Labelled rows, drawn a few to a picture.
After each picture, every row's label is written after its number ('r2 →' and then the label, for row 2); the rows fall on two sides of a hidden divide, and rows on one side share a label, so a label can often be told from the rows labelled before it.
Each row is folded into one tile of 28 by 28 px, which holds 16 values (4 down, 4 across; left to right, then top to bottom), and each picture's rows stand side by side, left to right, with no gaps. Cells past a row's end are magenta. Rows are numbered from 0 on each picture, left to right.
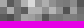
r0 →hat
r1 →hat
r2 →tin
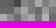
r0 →tin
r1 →tin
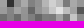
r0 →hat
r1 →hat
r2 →hat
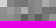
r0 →hat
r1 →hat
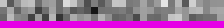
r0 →hat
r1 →hat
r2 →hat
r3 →tin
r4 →hat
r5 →hat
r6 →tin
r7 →hat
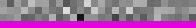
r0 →hat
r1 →hat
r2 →hat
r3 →hat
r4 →hat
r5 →hat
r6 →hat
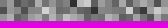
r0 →tin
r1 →tin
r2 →tin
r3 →hat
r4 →tin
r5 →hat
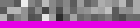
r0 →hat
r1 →hat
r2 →hat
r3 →hat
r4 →hat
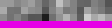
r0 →hat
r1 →hat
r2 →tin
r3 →tin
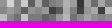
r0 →tin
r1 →tin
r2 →tin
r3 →hat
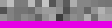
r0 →tin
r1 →hat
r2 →hat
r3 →tin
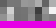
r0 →tin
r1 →hat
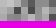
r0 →hat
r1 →tin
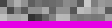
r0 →tin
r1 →hat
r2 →tin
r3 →hat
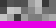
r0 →tin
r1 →tin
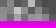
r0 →tin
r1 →tin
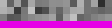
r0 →hat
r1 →hat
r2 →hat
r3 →tin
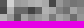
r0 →tin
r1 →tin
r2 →tin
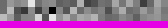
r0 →tin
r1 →tin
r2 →tin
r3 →tin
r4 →hat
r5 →tin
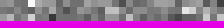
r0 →tin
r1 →hat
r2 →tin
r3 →hat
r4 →hat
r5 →hat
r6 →hat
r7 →tin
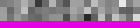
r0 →hat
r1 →hat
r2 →hat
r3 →hat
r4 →tin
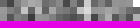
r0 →hat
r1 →hat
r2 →hat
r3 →hat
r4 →hat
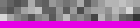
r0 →tin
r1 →hat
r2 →tin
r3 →hat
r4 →hat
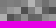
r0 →tin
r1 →hat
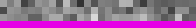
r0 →tin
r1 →hat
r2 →tin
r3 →tin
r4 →tin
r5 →tin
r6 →tin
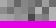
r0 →tin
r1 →hat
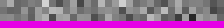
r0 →tin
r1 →hat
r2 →tin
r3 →hat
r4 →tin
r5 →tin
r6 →hat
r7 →tin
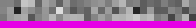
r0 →hat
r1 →hat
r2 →tin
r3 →hat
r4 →tin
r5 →tin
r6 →hat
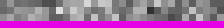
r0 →tin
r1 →tin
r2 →hat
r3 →hat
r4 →tin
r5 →hat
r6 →hat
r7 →tin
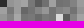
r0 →tin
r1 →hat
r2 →tin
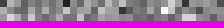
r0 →tin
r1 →tin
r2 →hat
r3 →hat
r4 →tin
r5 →hat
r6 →hat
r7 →tin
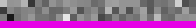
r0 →hat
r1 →tin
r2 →tin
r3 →hat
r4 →hat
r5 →tin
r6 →tin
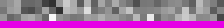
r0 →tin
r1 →tin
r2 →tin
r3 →hat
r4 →tin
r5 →tin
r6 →tin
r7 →hat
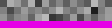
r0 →tin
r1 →hat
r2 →hat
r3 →tin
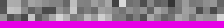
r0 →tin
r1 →tin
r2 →tin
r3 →tin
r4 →tin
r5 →tin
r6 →tin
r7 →tin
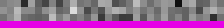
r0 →tin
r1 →hat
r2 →tin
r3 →hat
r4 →hat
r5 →hat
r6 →hat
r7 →tin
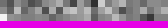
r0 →tin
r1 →hat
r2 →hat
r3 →hat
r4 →tin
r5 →hat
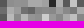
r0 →tin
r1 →tin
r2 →hat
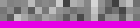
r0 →hat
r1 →hat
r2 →hat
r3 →tin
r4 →tin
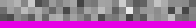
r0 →hat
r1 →hat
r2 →tin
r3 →hat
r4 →tin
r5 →hat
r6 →tin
